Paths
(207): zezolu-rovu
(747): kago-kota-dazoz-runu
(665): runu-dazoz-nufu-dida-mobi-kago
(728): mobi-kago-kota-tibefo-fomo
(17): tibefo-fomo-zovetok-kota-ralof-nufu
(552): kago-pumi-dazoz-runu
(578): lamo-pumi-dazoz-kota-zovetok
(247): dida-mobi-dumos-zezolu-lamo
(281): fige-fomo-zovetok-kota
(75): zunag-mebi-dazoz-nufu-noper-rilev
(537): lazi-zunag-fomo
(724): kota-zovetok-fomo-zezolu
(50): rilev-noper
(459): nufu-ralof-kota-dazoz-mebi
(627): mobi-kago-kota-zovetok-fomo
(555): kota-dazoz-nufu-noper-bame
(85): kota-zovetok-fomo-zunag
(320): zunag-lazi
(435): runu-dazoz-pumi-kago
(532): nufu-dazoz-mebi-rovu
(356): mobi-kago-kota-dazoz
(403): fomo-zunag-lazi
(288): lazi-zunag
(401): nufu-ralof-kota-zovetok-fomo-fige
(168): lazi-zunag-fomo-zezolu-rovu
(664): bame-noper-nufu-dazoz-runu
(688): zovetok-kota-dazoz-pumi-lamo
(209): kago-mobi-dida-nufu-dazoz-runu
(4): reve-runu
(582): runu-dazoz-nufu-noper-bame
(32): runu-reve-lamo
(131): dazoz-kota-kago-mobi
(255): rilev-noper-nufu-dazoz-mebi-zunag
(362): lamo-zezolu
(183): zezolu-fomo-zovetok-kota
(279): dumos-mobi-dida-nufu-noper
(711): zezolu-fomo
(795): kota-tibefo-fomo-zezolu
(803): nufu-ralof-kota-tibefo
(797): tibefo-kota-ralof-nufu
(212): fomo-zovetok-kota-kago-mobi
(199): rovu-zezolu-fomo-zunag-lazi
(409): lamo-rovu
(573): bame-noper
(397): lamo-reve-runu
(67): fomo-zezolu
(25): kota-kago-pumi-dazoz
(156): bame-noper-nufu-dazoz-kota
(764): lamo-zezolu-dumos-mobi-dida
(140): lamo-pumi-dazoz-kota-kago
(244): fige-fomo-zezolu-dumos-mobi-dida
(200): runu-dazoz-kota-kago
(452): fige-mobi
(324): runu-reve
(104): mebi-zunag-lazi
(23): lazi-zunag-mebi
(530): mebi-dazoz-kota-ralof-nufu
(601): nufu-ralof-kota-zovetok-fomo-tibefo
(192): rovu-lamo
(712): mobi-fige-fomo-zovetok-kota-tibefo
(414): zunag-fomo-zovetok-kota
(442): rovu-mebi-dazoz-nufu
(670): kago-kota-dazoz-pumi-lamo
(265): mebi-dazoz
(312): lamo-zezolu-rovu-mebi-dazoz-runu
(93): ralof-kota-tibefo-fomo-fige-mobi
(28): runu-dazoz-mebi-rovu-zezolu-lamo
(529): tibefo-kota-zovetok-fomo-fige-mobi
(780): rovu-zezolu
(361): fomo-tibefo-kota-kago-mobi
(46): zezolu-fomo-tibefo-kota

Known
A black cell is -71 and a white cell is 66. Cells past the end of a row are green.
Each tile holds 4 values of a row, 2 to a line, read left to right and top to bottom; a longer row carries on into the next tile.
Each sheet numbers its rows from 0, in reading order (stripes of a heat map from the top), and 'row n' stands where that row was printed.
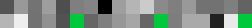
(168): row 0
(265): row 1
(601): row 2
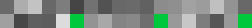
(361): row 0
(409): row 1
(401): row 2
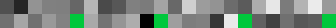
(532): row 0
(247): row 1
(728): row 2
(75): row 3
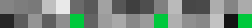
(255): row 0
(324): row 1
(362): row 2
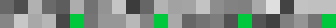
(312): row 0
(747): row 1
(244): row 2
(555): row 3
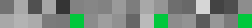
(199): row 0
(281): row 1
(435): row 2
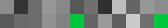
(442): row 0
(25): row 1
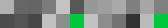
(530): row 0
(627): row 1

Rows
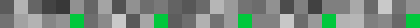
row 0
(4)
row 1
(288)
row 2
(23)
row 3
(320)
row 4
(795)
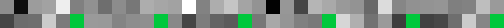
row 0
(459)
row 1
(183)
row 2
(50)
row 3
(578)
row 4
(67)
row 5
(156)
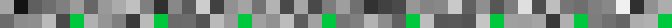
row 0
(688)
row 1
(529)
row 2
(140)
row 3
(403)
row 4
(32)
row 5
(212)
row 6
(537)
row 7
(200)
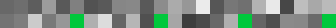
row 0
(104)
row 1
(207)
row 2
(665)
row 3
(582)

